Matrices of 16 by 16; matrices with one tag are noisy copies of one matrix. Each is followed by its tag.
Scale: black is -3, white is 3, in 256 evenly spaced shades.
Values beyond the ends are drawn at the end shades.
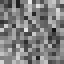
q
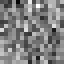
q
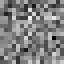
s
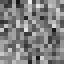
q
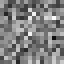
s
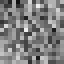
q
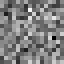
s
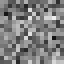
s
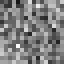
q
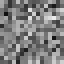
s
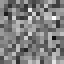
s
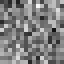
q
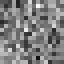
q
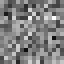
s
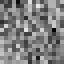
q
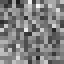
q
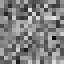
s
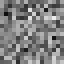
s
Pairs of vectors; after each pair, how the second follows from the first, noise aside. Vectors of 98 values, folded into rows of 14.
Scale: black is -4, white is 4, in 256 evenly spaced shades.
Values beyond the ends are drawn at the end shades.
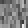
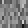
sign-scrambled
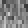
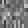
sign-scrambled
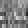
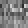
wrapped around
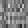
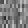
wrapped around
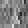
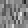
sign-scrambled
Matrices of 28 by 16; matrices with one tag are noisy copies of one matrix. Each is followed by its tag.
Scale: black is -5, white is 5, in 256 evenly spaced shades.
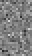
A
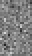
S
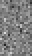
S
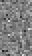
A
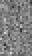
S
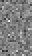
A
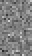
A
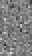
S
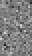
S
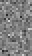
A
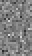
A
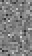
A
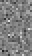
A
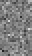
A
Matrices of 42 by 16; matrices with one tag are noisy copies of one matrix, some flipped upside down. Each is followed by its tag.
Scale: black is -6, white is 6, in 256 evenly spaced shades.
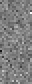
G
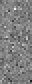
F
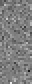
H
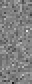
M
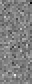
F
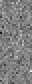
G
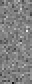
M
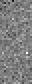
M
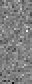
M
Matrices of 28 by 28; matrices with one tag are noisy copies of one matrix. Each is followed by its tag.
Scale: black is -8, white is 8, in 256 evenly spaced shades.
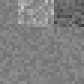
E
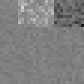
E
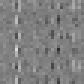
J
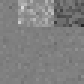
E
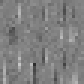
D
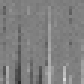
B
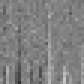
B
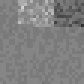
E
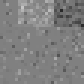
E
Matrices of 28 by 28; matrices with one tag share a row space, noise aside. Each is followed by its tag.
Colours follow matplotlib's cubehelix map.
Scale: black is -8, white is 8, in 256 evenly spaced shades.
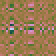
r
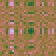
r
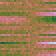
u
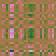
r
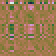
r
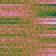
u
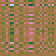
r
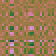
r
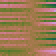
u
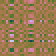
r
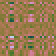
r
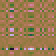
r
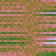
u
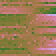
u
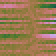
u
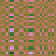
r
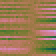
u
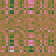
r
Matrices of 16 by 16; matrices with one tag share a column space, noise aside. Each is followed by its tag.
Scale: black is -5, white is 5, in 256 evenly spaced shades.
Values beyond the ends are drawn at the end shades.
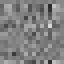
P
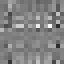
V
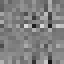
V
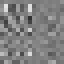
P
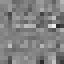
V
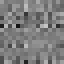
V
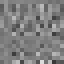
P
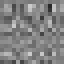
P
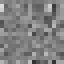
P
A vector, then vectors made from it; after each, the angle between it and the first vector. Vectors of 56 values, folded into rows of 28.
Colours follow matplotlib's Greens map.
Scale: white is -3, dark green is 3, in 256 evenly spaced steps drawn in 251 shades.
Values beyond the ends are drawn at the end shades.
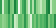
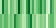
nearly opposite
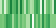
orthogonal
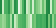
nearly parallel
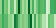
nearly opposite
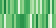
partly aligned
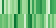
nearly opposite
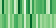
nearly opposite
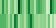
nearly opposite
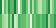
nearly parallel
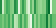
nearly parallel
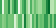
nearly parallel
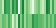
partly aligned
